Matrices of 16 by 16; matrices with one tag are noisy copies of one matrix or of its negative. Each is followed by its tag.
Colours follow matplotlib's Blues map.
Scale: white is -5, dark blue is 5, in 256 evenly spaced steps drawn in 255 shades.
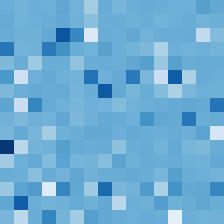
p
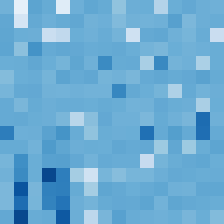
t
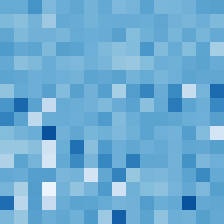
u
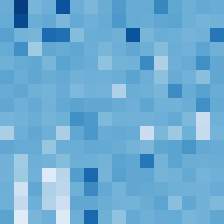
t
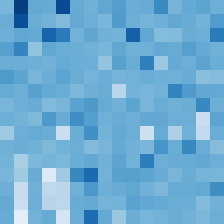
t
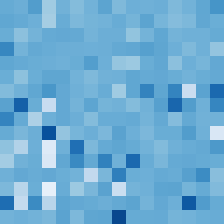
u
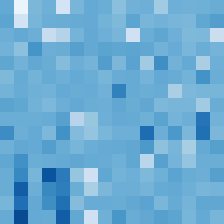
t
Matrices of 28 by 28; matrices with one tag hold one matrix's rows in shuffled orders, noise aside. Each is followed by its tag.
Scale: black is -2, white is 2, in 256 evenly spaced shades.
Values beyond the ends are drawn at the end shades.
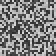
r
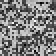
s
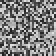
r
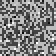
r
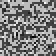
s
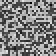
s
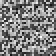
s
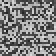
s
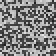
s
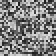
s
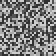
r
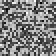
s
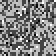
r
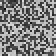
r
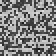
s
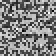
s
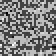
s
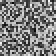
r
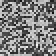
s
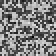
s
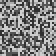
r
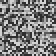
s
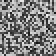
r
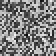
r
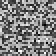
s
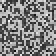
r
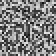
r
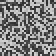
r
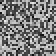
r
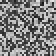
r
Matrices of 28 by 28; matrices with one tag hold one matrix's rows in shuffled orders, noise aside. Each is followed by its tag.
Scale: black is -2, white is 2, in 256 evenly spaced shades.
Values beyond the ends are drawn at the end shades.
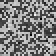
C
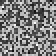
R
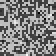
C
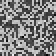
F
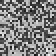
C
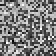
F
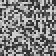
F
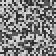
F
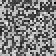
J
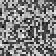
F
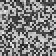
J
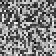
R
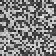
C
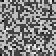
J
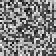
F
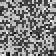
C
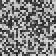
R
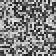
C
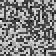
F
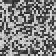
F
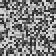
C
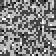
C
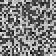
R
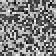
F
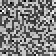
R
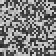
C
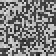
C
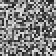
F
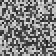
J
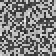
J
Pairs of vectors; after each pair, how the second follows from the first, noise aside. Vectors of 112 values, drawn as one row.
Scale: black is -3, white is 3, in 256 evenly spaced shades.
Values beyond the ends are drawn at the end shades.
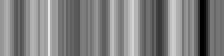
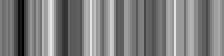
reversed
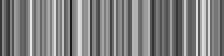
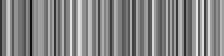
sign-scrambled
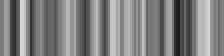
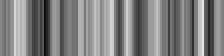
reversed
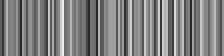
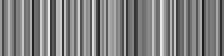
reversed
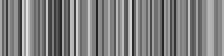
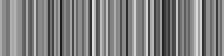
reversed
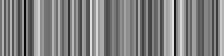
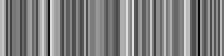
reversed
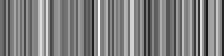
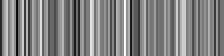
reversed
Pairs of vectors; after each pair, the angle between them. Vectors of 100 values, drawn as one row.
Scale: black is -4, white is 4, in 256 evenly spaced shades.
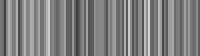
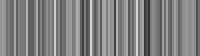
partly opposed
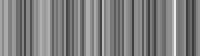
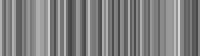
partly aligned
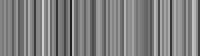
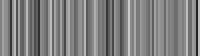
orthogonal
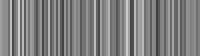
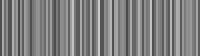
partly opposed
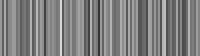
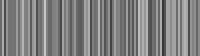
nearly opposite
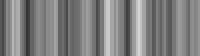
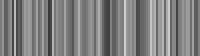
partly opposed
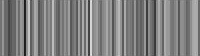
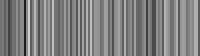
nearly parallel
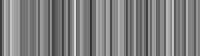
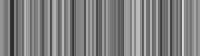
partly opposed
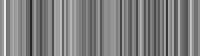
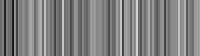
partly opposed
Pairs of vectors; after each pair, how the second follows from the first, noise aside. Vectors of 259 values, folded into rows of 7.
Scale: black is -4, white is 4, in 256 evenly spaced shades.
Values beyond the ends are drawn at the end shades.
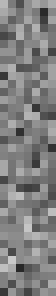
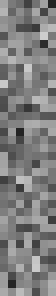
reversed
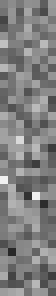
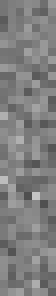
shrunk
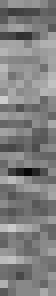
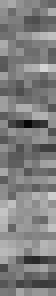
reversed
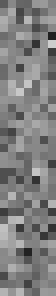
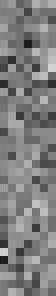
reversed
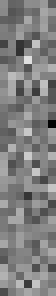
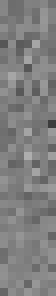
shrunk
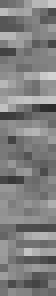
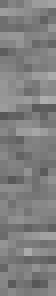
shrunk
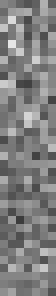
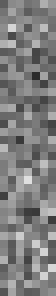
reversed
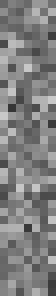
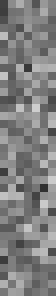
reversed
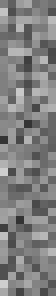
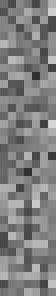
reversed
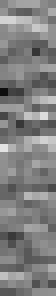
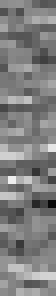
reversed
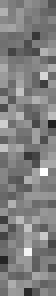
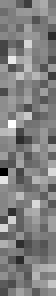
reversed
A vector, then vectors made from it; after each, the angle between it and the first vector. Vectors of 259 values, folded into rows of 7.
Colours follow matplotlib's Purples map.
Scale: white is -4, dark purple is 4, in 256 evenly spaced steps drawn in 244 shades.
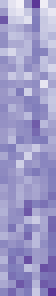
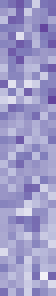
partly opposed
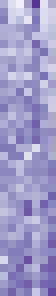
nearly parallel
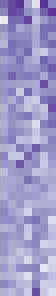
nearly opposite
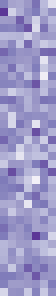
orthogonal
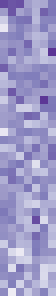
partly opposed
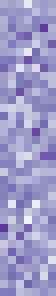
orthogonal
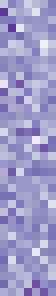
orthogonal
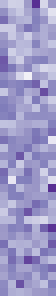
partly aligned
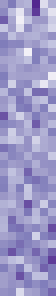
partly aligned
